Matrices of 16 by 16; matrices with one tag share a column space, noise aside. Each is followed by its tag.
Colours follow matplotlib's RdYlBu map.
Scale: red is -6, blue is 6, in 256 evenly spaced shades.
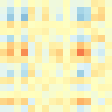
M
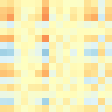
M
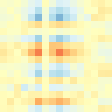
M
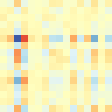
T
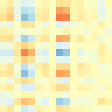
M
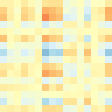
M
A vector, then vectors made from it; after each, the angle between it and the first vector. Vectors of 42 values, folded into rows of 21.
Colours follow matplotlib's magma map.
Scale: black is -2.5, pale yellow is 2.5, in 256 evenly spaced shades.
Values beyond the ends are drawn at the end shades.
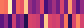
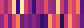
orthogonal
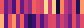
orthogonal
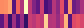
nearly parallel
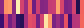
partly aligned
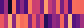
nearly opposite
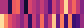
partly opposed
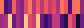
partly opposed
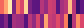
nearly parallel
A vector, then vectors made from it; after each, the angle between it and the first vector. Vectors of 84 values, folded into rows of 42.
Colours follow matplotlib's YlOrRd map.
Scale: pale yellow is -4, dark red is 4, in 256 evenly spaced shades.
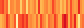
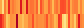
nearly opposite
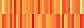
orthogonal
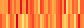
nearly opposite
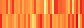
orthogonal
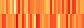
orthogonal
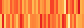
partly aligned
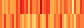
partly opposed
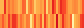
orthogonal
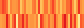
nearly parallel
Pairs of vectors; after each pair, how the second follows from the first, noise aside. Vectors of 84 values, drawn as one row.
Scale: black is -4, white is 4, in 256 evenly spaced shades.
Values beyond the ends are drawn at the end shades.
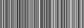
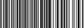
scaled up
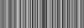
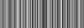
copied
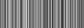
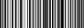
scaled up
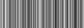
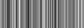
reversed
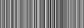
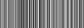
reversed
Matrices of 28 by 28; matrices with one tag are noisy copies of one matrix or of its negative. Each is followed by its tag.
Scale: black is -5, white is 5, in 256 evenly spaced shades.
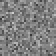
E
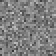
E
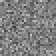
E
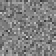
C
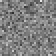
E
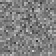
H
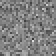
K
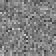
C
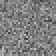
C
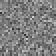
C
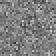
H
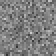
K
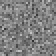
K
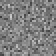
K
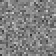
E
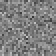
C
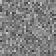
H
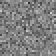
H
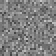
C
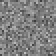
E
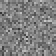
C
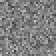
E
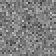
H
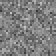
H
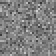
H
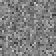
E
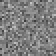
E
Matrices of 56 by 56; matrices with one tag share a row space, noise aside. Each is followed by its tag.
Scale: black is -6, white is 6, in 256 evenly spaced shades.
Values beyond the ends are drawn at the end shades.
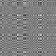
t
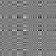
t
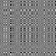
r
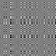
r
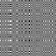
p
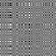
p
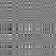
p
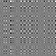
r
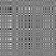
p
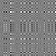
r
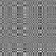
t
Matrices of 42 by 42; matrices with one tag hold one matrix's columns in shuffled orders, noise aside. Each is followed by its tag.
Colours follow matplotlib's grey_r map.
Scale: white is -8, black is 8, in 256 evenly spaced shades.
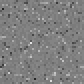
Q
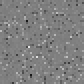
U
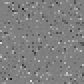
Q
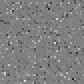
Q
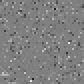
Q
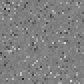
Q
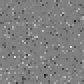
U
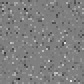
Q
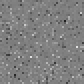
U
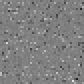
Q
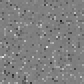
U
